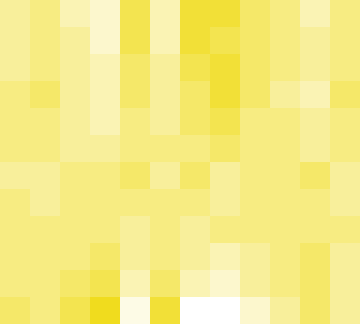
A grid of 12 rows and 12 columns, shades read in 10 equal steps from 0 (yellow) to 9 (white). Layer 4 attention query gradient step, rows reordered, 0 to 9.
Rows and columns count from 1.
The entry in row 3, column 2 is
4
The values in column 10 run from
4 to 5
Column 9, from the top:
3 3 3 3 4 4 4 4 4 5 5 7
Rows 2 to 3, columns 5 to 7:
2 6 1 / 3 5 2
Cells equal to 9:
2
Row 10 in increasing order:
3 3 4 4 4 4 4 5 5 5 5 6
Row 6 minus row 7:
-1 -1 1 1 1 -1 1 -2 0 0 2 -1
